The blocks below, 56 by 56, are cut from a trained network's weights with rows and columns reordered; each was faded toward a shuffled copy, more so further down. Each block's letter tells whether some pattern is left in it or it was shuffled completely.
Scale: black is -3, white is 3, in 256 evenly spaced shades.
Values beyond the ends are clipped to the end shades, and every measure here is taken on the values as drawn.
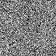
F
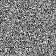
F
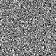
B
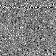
B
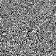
B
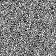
F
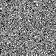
F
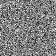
F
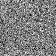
F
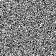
F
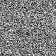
B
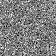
F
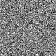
B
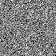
F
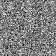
F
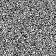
F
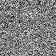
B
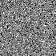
F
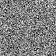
F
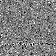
B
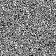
F
